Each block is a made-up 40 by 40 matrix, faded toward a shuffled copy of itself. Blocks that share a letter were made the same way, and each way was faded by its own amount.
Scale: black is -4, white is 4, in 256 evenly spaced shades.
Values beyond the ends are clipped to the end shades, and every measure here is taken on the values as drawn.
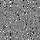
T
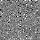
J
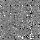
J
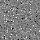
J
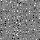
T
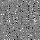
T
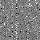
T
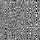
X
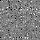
J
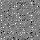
T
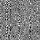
X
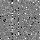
T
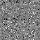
J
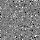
J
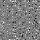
T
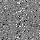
J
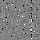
T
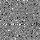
J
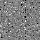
J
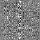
X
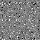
J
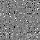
T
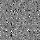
J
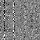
X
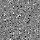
J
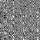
X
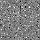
J
